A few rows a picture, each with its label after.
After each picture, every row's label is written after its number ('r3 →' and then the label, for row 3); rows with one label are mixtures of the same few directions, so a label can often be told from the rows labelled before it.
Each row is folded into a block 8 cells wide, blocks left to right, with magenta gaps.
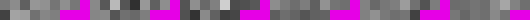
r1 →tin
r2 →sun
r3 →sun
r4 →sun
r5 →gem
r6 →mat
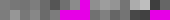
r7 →mat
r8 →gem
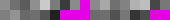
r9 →gem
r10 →gem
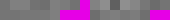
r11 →gem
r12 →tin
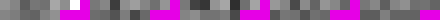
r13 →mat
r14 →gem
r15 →gem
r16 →sun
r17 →sun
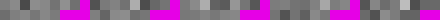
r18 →sun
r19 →sun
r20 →gem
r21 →mat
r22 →sun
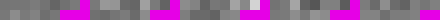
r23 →mat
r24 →gem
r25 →mat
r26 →gem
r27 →sun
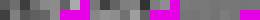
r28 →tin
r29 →gem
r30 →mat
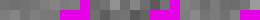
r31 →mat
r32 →sun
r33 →mat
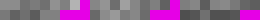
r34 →mat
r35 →tin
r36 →sun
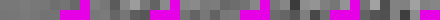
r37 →mat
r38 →gem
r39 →mat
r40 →gem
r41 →gem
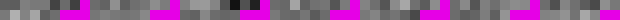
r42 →mat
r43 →tin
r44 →mat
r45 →sun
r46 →gem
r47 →gem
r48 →gem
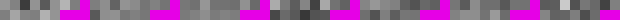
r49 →sun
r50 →tin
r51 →tin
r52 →sun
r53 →mat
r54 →gem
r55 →sun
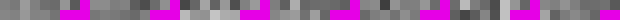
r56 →tin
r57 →mat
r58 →sun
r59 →gem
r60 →sun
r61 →gem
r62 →tin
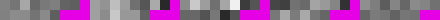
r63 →gem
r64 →tin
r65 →gem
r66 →mat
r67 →sun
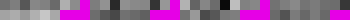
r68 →sun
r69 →tin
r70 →sun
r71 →mat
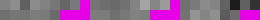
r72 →tin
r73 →mat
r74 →mat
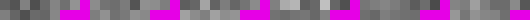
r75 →tin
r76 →sun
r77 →sun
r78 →gem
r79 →mat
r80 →tin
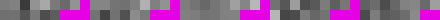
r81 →gem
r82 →mat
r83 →mat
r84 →tin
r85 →tin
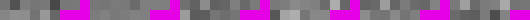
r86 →gem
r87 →sun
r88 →tin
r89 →tin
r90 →sun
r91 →gem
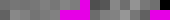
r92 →tin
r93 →mat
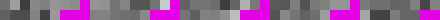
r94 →gem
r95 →mat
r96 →gem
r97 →tin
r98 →tin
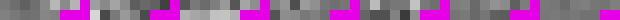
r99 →mat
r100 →tin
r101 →sun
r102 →tin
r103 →gem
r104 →gem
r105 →gem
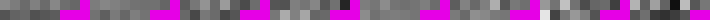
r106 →sun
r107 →mat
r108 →sun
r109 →mat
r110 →tin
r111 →sun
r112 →tin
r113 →sun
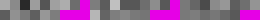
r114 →sun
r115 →tin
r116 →gem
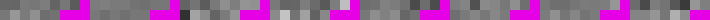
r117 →mat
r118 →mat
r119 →tin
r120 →mat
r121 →mat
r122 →sun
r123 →mat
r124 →gem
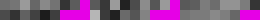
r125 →sun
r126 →tin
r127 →mat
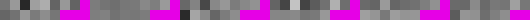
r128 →sun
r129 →mat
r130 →tin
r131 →tin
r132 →sun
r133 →tin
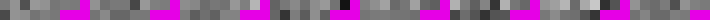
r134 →tin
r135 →sun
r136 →mat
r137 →mat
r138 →gem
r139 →sun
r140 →gem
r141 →sun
